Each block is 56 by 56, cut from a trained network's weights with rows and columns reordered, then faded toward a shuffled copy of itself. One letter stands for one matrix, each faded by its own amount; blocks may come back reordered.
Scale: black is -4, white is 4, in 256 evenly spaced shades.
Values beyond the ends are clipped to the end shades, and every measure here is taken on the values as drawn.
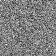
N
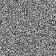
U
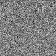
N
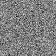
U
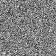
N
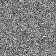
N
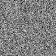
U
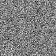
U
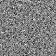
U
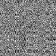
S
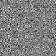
S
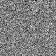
U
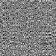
S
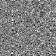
S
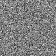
N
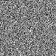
N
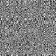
S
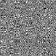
S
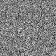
U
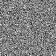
U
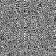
S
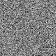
U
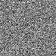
U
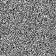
N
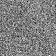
N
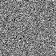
U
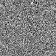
U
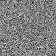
U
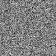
U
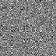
S
